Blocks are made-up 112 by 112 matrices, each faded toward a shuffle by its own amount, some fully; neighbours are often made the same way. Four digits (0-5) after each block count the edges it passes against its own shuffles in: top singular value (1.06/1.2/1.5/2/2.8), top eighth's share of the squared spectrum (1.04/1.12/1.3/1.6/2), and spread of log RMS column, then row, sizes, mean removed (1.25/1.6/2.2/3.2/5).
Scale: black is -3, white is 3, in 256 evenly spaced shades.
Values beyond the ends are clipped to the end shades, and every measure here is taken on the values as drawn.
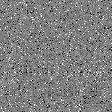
3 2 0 0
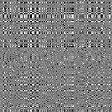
5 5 4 4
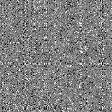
4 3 2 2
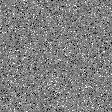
0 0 0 0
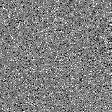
3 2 1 0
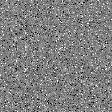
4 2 1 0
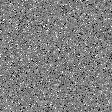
0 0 0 0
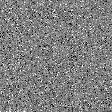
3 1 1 0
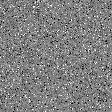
0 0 0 0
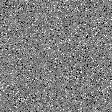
1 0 0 1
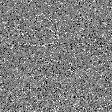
2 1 0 2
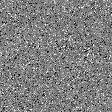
0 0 0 0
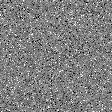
0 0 0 0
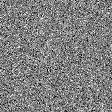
1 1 0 0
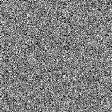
3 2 1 1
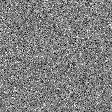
1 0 0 0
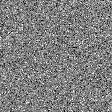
0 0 0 0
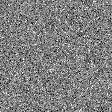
0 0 0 0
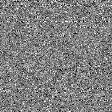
1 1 0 3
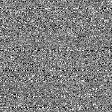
1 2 0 4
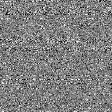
1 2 0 4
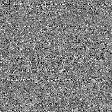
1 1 0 3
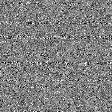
1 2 0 3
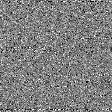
1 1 0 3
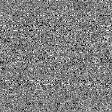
1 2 0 4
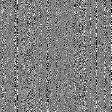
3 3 4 0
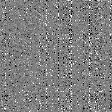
2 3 3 3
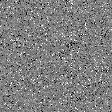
1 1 2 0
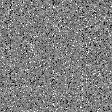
1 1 2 0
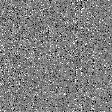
1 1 2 0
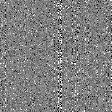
2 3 3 0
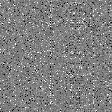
4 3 2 1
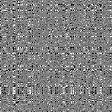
5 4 3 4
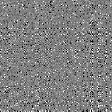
5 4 3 3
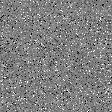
3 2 0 1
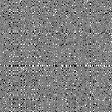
5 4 3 3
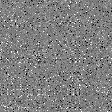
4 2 1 1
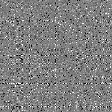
4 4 2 3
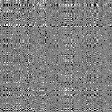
5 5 4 4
